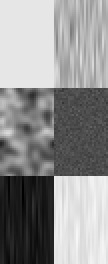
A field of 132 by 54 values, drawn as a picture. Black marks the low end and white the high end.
It is made of 3 by 2 panels. Panel 1,1: very high, flat. Panel 1,2: high, streaked downward. Panel 2,1: middling, blotchy, strong in contrast. Panel 2,2: low, fine-grained, faint in contrast. Panel 3,1: very low, streaked downward, faint in contrast. Panel 3,2: very high, streaked downward, faint in contrast.
